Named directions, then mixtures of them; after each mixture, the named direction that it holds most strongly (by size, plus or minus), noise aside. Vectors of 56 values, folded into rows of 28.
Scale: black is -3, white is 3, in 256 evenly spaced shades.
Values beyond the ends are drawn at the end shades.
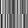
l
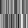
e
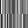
l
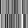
e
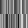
e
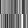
e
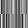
l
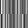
l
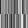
e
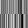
e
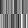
e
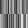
e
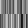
e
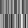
e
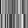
l
